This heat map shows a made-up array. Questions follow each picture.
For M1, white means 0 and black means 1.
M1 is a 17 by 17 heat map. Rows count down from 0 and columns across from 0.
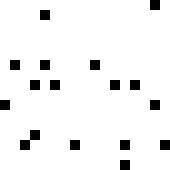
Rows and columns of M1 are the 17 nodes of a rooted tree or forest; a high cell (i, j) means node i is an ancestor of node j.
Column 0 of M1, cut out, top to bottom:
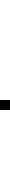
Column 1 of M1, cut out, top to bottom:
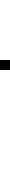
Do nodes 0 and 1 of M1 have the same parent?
no
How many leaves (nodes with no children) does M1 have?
9
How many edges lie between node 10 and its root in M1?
0
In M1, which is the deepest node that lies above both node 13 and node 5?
8
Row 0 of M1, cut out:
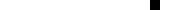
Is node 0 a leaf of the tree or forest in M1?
no
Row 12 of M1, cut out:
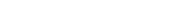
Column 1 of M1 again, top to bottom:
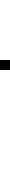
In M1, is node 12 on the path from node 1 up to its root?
no
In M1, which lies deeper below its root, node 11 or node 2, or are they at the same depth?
the same depth
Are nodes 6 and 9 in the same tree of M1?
yes
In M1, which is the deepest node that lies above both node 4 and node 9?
6
